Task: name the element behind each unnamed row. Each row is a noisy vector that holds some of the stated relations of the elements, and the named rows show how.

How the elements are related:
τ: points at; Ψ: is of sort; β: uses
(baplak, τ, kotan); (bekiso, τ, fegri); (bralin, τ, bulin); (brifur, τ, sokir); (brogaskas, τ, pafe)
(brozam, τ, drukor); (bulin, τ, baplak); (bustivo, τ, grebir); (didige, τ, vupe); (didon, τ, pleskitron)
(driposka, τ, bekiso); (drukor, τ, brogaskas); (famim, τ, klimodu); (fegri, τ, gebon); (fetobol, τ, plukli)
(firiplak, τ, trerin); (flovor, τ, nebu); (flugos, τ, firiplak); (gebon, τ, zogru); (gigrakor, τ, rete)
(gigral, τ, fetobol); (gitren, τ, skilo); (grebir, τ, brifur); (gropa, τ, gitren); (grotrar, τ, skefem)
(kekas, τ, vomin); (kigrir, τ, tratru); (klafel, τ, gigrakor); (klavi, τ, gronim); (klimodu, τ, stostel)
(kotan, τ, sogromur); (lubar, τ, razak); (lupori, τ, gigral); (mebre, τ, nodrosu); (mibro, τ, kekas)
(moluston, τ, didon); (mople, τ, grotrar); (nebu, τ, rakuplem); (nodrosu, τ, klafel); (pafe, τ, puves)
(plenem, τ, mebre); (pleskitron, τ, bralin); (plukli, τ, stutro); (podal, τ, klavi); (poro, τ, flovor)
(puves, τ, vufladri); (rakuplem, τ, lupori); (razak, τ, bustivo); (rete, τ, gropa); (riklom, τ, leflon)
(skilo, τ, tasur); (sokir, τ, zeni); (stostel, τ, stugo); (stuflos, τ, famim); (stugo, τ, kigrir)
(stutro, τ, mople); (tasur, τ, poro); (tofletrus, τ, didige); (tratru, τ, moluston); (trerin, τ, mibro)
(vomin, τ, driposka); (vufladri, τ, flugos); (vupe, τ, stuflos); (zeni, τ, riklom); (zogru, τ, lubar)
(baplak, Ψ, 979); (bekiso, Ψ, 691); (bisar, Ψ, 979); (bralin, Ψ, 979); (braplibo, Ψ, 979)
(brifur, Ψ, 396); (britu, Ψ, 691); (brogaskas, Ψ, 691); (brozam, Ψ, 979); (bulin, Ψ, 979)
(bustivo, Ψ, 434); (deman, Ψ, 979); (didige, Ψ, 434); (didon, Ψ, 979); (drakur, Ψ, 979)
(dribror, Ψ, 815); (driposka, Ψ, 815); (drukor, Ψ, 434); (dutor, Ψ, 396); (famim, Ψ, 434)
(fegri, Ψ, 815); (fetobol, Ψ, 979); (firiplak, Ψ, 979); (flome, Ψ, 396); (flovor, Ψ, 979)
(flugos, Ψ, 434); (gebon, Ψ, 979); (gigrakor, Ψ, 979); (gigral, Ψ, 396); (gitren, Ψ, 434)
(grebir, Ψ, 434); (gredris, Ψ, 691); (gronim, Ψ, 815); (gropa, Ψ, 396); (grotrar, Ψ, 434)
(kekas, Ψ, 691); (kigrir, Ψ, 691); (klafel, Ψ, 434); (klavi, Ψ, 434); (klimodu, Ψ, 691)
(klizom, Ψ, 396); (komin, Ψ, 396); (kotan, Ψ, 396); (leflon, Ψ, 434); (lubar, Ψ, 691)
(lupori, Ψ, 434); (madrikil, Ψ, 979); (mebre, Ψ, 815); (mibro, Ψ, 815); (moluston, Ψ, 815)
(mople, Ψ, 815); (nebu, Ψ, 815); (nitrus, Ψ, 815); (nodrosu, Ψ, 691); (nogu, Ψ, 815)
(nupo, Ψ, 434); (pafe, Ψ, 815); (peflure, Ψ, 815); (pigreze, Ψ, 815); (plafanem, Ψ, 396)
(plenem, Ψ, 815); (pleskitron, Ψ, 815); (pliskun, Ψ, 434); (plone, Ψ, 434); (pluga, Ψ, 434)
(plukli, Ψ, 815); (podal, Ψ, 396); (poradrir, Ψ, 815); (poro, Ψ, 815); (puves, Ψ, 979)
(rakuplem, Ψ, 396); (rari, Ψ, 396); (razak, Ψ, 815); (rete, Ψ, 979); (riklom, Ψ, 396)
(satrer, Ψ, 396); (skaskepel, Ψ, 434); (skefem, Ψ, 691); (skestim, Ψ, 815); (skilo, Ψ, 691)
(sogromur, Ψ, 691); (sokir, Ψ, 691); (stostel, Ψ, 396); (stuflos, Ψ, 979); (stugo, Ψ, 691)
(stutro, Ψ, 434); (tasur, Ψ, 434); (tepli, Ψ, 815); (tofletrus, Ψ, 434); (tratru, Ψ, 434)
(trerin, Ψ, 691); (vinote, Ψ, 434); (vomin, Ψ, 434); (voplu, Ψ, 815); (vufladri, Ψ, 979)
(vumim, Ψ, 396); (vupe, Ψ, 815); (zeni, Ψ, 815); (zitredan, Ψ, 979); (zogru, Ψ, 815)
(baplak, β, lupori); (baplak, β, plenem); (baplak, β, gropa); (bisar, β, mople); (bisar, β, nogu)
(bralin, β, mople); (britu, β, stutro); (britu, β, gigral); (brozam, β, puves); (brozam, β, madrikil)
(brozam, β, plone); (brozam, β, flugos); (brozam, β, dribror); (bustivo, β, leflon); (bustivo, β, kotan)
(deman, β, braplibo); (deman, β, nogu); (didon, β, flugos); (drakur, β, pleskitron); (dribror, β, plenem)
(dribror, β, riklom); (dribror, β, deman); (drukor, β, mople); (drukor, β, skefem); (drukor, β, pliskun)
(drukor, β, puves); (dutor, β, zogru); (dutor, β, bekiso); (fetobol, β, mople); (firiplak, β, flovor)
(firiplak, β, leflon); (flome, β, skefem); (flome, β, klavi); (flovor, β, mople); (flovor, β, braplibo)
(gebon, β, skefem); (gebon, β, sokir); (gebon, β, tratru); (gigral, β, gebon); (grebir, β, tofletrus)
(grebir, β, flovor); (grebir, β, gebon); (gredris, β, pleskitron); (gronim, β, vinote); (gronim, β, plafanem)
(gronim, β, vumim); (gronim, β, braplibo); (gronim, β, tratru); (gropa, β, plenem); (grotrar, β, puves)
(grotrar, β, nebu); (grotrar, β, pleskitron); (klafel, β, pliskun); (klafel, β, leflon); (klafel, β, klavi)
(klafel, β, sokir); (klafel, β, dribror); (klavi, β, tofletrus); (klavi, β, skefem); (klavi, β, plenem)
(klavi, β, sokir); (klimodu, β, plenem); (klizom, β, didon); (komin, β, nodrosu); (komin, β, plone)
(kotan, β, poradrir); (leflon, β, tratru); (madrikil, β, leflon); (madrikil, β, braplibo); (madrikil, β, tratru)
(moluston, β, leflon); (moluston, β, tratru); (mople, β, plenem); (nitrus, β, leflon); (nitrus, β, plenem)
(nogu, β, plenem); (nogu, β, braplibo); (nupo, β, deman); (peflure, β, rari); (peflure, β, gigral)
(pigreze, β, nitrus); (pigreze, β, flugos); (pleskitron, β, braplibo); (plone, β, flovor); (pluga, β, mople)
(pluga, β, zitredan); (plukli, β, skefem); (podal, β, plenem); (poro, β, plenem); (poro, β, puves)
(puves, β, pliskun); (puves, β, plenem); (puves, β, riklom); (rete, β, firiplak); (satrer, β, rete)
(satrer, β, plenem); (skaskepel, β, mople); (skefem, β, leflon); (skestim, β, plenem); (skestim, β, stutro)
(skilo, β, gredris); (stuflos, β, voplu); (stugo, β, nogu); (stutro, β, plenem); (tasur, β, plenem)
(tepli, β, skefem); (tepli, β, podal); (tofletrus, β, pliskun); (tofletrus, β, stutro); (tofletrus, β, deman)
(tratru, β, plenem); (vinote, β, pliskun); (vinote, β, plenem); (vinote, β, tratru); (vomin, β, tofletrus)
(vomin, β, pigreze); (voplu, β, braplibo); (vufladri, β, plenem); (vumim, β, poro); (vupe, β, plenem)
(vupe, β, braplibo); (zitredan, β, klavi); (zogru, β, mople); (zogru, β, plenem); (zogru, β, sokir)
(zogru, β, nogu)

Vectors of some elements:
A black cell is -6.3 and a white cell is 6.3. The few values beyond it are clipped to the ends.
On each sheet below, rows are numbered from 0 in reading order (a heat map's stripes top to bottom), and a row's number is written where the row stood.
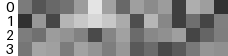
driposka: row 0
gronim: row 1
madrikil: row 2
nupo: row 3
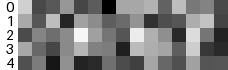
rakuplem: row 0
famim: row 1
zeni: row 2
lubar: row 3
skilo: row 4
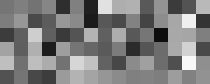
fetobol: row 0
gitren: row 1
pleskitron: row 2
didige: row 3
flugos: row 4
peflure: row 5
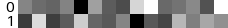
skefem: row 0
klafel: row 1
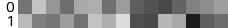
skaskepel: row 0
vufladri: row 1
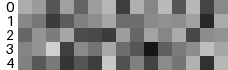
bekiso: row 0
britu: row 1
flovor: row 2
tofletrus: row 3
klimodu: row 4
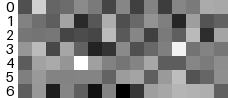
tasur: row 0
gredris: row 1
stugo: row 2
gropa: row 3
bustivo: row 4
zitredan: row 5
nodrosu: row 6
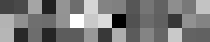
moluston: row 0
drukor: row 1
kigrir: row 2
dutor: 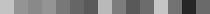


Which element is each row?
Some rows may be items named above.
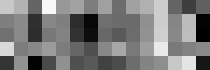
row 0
podal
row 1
gigrakor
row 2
gigrakor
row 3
rari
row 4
mebre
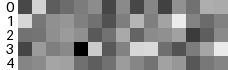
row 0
tasur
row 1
rari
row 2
madrikil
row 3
mople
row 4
deman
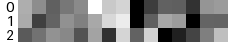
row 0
drukor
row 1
brozam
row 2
grotrar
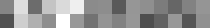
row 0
klavi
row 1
grebir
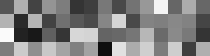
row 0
rete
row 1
bulin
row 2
brogaskas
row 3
sokir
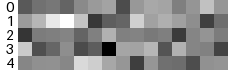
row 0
poradrir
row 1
riklom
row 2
voplu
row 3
rakuplem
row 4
vomin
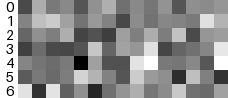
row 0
nogu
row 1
pliskun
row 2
flovor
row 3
plukli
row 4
skefem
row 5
razak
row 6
kotan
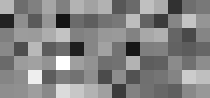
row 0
firiplak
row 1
nebu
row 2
gebon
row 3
stuflos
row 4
bustivo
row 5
tratru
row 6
vomin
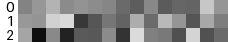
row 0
plone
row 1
braplibo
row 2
sogromur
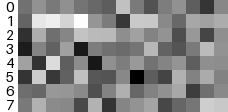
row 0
bisar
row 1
leflon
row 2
zogru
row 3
nebu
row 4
didon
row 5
klafel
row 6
madrikil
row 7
lupori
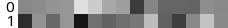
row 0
vomin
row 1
nebu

